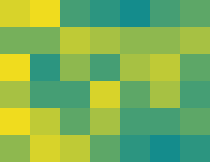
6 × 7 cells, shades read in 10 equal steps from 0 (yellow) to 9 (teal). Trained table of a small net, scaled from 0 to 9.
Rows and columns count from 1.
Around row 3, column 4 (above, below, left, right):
3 1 4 3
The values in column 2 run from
0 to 8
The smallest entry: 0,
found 3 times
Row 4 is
3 7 7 1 6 3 7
